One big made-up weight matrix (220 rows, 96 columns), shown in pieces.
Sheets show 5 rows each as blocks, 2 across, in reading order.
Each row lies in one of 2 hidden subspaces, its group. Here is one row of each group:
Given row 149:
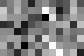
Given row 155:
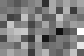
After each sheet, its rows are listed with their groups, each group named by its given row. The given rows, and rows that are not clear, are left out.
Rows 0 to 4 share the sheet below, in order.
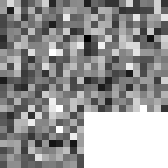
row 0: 149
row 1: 149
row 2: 149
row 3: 149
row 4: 155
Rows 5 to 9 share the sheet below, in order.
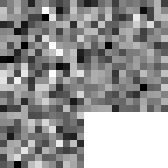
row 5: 149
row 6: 149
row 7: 149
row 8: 155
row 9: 155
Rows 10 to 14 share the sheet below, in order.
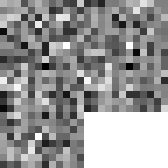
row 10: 155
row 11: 155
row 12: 149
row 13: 149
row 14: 155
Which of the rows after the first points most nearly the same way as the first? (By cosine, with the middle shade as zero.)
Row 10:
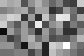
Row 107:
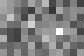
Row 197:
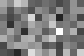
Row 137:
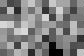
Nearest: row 107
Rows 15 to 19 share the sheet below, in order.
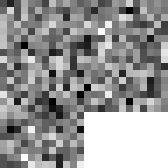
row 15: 149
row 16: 149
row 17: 149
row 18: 155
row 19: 155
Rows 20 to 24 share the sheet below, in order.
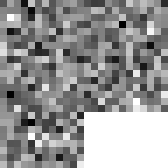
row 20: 155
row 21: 155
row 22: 155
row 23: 149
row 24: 155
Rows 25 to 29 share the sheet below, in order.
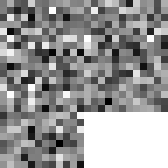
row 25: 155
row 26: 149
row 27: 155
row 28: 149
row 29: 155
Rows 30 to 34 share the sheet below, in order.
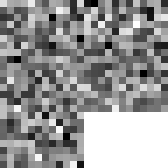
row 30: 149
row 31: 149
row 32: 155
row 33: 155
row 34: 155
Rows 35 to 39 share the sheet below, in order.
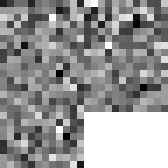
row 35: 149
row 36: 149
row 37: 155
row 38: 155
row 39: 155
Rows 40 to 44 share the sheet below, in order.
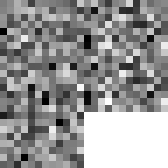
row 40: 155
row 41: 149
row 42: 155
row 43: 149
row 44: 149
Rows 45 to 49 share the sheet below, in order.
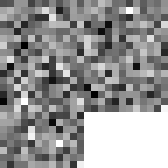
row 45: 149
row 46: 149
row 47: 149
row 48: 155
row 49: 155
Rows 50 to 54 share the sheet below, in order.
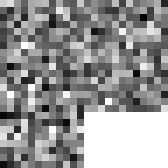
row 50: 149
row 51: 155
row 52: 155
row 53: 149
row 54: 149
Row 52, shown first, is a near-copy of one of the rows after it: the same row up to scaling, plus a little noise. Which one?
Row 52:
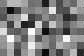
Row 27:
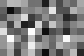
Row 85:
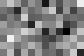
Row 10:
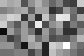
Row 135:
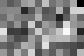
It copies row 27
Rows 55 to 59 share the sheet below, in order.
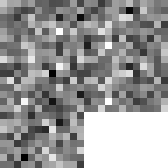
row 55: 155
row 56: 149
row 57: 149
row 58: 149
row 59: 149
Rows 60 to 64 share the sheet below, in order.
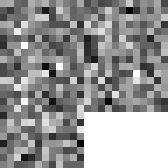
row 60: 149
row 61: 149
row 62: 149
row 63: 149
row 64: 155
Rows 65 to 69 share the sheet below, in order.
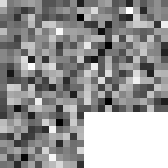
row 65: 155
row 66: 149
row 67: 155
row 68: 149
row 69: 149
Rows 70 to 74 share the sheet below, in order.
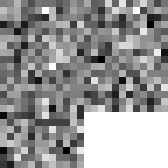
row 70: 149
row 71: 155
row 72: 155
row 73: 155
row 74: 149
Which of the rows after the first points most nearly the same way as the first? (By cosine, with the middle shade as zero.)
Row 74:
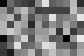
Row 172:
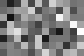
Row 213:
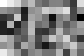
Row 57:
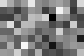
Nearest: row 172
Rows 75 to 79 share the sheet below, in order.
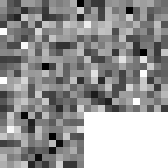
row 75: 155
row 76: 149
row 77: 149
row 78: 155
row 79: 155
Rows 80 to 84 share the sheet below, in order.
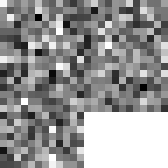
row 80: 155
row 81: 149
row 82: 149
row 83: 155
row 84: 149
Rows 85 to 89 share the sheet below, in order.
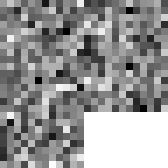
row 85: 155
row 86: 149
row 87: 155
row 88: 149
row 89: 149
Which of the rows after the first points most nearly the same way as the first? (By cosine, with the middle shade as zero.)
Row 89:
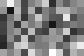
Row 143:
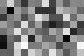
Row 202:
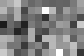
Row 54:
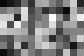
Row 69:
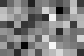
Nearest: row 143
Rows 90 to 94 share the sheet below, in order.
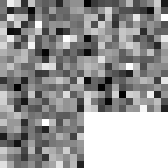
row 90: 155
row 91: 149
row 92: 149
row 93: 149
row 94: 149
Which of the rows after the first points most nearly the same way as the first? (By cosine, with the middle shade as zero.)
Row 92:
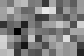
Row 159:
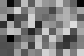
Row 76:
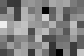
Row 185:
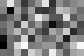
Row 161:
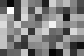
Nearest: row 161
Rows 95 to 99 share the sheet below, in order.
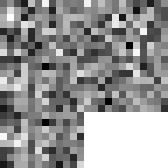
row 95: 155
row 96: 155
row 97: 149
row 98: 149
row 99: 149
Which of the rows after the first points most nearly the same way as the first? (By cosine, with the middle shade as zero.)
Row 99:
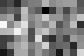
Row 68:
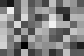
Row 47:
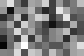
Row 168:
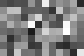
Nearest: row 168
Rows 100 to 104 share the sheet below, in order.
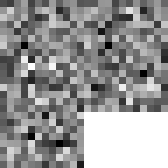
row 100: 149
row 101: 149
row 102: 155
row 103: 155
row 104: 155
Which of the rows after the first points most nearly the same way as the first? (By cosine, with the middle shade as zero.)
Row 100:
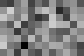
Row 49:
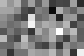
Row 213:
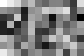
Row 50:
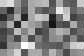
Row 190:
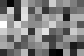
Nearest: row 190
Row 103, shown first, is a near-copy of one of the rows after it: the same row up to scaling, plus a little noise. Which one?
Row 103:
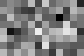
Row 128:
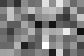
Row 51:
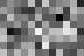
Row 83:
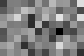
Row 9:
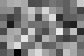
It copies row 51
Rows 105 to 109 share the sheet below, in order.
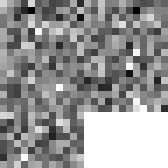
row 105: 155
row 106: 155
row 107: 155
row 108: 149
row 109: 149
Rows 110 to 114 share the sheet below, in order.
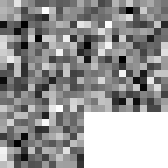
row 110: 149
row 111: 149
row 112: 149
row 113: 155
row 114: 149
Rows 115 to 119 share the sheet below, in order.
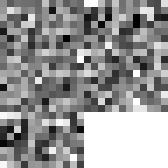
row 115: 155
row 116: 149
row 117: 155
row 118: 149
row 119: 149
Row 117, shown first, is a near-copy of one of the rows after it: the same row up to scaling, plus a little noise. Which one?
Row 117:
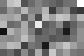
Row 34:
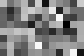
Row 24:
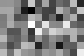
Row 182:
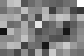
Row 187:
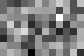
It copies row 182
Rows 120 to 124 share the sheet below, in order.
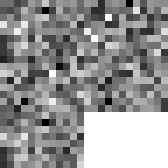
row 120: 149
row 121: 155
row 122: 149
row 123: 149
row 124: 149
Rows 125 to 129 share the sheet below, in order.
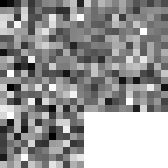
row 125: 149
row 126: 155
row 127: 155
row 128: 155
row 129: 149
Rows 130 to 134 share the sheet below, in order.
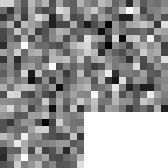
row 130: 149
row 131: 149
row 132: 155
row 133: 155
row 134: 149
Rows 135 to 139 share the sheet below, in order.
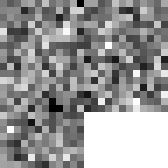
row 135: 155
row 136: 149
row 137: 149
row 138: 149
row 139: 155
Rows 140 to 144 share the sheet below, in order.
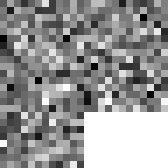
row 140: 149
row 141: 155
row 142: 155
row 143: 149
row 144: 155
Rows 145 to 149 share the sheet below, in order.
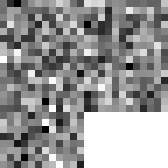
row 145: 155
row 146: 149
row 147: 155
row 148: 149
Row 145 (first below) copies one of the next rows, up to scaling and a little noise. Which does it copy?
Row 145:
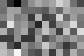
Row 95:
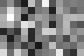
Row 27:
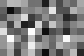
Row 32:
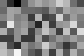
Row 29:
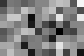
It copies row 32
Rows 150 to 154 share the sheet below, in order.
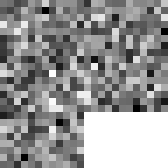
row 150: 149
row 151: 155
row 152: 149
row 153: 149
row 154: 149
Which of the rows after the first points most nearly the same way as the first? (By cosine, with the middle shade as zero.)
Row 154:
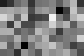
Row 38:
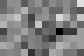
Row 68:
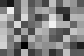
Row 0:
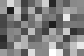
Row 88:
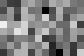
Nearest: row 68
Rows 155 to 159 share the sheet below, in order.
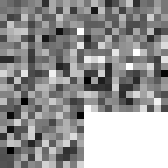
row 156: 149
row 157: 149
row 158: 149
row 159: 155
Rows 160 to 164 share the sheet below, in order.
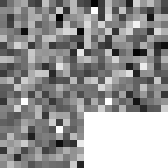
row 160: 155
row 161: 149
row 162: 149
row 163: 149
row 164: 155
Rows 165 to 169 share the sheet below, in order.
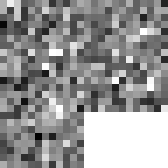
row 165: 149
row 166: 155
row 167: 149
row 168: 155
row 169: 155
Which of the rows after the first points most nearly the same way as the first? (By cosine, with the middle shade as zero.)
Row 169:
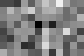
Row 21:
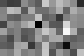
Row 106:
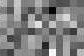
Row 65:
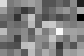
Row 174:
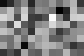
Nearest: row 21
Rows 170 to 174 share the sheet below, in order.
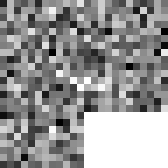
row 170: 155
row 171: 155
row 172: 155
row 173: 149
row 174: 149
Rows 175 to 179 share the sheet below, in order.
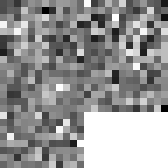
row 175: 149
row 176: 155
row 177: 155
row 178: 155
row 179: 155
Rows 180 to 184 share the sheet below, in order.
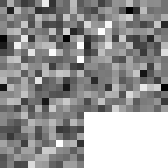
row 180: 149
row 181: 149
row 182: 155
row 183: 155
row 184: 155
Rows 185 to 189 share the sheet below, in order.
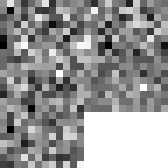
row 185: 149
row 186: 149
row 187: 155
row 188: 155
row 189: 155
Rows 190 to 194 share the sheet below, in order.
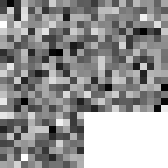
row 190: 149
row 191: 155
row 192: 149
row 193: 155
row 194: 149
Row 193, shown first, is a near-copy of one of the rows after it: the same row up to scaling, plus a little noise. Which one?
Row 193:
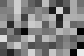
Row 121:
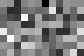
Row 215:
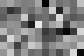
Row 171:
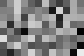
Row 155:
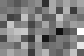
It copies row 171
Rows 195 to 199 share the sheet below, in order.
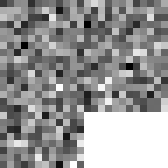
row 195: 149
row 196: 149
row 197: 155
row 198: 149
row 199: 155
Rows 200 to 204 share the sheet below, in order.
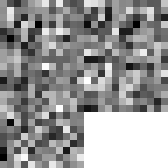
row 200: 155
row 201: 149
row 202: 149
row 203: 149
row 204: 149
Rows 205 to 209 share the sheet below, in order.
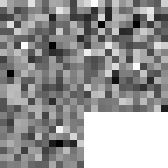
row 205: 149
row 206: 149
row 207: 155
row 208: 155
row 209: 155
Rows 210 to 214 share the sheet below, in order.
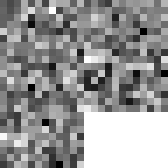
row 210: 155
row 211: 155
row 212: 155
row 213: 149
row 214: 149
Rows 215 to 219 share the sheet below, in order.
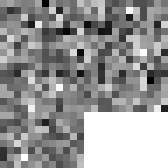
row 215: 155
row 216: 149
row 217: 155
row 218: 155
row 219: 149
